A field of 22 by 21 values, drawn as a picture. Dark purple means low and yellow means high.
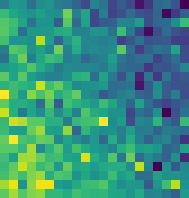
There is an overall slope up to the bottom left. No single row or column stands out from its neighbours. Fine speckle covers the field. The top right is the ninth with the lowest average. The bottom left is the ninth with the highest average.
